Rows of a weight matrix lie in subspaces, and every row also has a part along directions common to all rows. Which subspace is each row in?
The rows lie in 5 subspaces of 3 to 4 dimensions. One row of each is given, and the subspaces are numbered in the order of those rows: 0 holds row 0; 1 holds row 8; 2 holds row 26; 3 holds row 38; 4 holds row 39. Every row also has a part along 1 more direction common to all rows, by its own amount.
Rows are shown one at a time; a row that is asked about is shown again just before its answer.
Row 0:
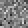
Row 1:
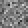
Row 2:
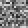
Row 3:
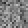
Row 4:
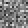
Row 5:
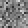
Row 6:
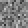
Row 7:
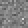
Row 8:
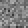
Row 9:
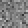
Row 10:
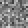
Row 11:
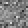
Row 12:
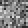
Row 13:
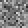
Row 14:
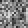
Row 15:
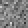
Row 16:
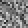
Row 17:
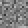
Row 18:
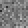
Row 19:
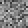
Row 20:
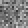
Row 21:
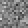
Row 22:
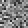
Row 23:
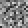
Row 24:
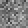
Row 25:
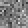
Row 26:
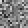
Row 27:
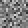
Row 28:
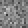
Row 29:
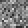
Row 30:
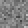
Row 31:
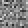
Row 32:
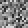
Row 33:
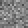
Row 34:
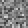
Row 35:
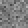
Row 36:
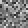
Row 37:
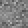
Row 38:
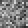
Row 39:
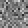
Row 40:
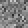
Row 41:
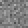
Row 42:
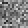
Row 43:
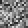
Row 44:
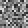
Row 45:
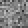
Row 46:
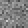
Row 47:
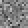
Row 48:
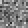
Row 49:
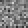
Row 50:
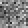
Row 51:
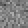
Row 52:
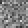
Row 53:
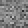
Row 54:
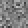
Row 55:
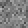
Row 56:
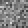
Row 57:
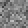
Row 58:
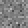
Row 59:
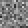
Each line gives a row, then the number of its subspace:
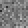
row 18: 1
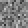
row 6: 1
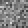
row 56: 1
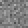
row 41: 0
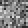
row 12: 3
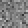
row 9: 4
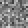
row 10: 1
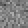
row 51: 3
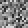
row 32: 1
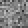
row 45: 0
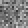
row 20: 1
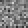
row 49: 1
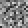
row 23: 0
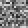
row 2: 3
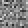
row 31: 3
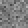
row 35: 4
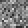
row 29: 1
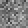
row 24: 3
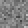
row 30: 2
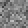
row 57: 3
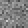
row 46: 2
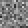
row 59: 3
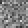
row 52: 1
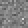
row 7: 0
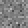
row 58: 2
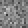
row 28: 0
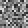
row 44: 4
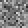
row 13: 0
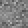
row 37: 2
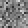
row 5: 4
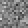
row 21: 4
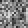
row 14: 3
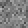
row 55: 3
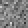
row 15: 0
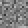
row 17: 3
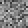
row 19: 0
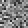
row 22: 2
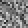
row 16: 4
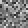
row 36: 0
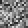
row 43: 2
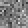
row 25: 0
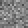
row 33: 2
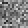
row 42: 4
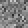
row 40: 1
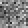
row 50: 3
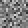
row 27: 0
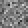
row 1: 0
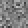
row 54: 4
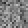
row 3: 4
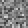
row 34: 2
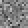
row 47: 2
